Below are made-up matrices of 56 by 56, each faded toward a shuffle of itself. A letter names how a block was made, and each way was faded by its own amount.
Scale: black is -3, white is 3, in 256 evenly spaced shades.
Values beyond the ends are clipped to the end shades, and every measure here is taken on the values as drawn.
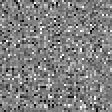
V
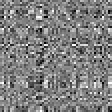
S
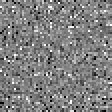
V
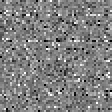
V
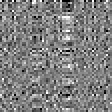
S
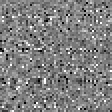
V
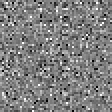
V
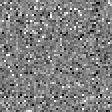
V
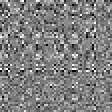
S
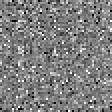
V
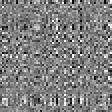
S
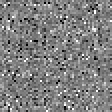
V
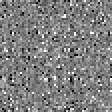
V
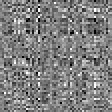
S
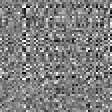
S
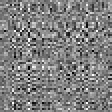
S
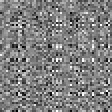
S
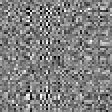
S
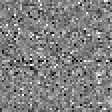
V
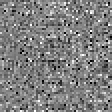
V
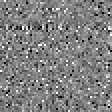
V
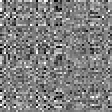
S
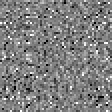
V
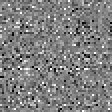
V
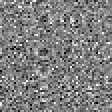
V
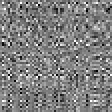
S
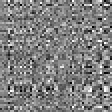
S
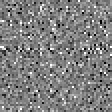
V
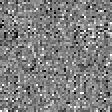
V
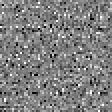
V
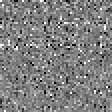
V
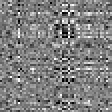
S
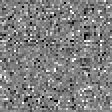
V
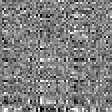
S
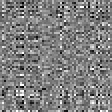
S
